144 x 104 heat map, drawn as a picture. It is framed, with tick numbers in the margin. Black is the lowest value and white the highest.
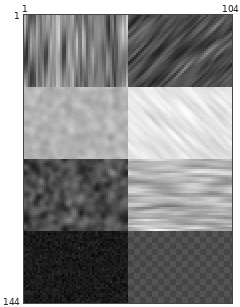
It is made of 4 by 2 panels. Panel 1,1: middling, streaked downward, strong in contrast. Panel 1,2: low, slanting up to the right. Panel 2,1: high, blotchy, faint in contrast. Panel 2,2: very high, slanting down to the right, faint in contrast. Panel 3,1: low, blotchy. Panel 3,2: high, streaked across. Panel 4,1: very low, fine-grained, faint in contrast. Panel 4,2: low, checkered, faint in contrast.
